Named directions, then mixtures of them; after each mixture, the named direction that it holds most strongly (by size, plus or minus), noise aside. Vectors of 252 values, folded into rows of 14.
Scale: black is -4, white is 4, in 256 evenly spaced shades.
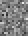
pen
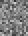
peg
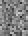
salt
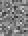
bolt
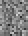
salt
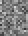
bolt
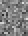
pen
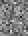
peg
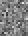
pen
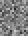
bolt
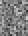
salt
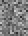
salt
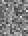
salt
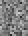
salt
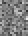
salt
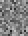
peg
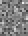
pen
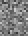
peg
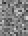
salt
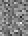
salt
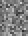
salt
